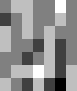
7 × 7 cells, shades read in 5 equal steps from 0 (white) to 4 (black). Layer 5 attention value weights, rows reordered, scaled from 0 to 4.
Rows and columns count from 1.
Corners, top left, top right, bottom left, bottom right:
2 2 1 1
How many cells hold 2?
21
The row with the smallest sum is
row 6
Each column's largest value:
3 2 3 3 3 4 2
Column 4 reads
2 2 2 3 2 0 1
